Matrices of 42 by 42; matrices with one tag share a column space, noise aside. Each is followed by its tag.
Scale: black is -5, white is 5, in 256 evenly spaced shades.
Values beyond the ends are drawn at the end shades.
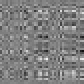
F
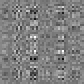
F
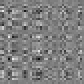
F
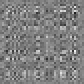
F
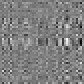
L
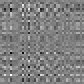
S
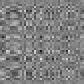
F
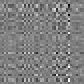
S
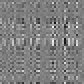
L
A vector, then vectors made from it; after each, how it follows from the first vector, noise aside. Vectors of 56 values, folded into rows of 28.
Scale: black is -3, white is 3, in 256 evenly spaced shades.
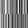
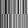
negated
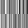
sign-scrambled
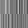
shrunk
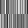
sign-scrambled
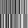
reversed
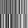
reversed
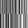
reversed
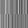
shrunk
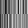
negated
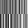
reversed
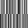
sign-scrambled
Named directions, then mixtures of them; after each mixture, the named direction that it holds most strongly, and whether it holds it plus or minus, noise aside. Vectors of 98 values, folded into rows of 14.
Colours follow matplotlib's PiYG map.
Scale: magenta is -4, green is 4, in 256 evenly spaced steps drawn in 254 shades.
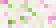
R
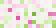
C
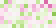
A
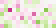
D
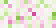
R, minus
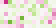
R, plus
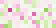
D, plus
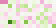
R, plus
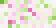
R, minus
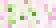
R, plus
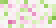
R, minus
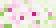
D, plus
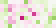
R, minus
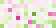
C, plus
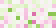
C, minus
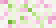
R, plus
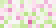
C, plus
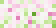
C, plus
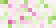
R, minus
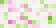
R, minus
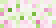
D, minus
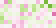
A, minus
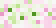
D, minus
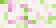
R, minus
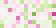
C, plus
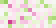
R, minus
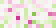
C, plus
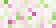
R, minus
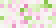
A, minus
